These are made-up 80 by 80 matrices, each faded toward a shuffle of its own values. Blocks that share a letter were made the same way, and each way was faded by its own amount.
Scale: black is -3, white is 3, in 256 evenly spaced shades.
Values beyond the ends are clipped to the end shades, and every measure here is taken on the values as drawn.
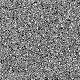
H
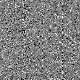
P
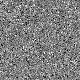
H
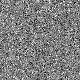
H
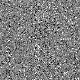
P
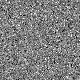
H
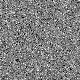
H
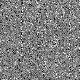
P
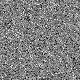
H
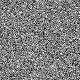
H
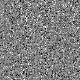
P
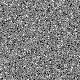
H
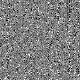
P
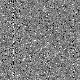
P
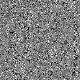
P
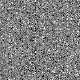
P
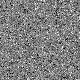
H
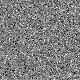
H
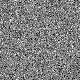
H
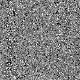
P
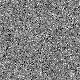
H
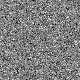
H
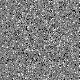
P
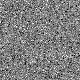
H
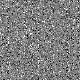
P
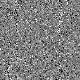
P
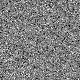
H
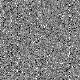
P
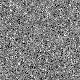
H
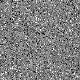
P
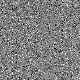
P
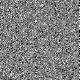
P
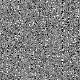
P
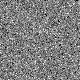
H
